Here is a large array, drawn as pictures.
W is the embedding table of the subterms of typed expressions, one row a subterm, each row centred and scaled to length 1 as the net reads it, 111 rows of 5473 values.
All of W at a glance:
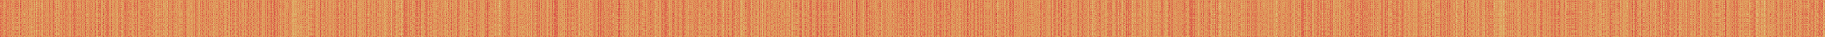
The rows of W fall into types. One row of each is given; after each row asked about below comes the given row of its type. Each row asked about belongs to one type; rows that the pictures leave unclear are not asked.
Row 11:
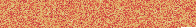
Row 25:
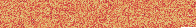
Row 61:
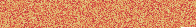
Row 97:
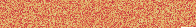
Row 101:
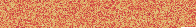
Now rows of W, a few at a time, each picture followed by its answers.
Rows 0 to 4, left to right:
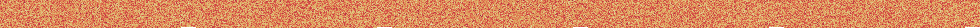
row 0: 11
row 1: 101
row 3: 97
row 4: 97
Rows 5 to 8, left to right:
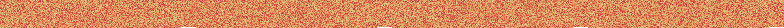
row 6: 97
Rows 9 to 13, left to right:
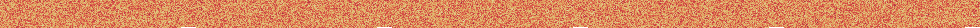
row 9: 101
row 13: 25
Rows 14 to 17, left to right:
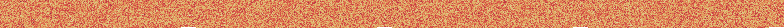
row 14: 25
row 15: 101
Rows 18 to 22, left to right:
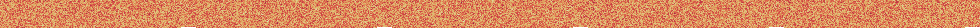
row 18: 101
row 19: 11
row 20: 11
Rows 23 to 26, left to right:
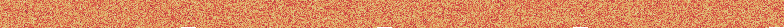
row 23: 61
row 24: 101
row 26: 11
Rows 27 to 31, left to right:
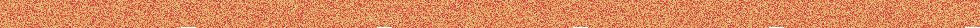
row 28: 25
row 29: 61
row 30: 97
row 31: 97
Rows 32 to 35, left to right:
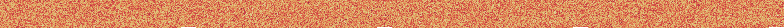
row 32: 101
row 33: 97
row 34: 25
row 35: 25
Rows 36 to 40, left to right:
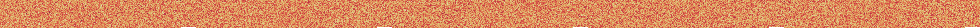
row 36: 25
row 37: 97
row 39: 97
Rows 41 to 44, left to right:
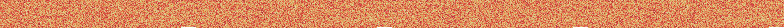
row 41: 97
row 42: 25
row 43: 61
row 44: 25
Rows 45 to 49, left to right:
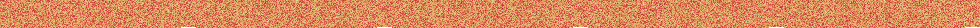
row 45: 97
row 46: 11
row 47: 11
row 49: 11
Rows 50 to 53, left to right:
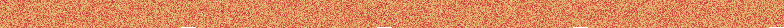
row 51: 61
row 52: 11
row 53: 101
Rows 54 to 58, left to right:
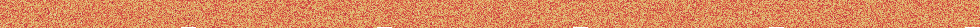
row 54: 97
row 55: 101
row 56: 97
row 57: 25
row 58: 61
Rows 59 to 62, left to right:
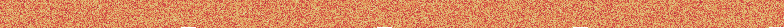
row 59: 25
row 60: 11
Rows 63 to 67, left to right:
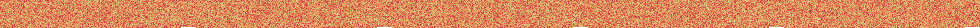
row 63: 97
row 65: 11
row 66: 97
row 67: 61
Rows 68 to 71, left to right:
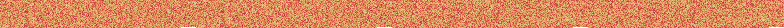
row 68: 61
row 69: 61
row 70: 25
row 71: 25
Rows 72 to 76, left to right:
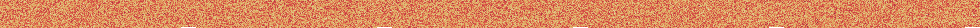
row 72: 101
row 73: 101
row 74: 101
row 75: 97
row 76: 25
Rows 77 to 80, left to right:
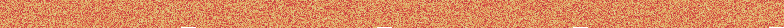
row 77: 97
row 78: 101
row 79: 61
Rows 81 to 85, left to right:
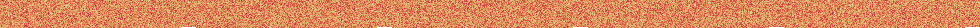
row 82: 61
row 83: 61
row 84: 25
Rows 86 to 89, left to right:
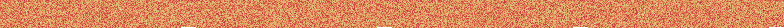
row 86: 97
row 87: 61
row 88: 97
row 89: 97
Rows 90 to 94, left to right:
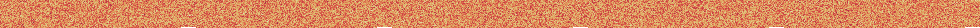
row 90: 25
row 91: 11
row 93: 101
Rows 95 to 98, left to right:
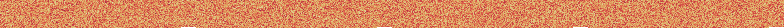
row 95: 25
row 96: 101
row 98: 61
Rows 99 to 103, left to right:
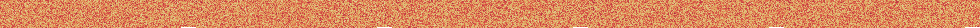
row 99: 97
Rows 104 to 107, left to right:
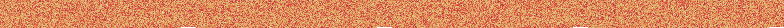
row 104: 25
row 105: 61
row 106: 25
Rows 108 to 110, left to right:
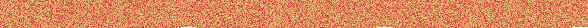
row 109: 61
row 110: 61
